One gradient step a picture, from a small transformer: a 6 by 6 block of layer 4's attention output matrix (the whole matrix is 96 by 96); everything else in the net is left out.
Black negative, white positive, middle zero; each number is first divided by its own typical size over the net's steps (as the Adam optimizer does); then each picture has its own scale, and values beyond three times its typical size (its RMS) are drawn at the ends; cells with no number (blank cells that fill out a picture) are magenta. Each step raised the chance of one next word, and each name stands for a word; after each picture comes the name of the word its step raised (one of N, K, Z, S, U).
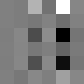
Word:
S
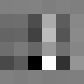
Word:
S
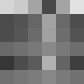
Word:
S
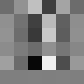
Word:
S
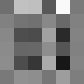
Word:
S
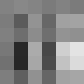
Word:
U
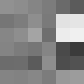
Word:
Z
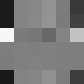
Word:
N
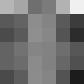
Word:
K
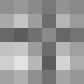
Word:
U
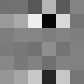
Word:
Z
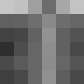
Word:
K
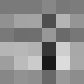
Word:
U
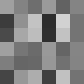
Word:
Z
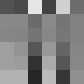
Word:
K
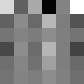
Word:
K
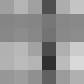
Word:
U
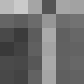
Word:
K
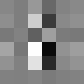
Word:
U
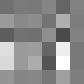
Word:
U
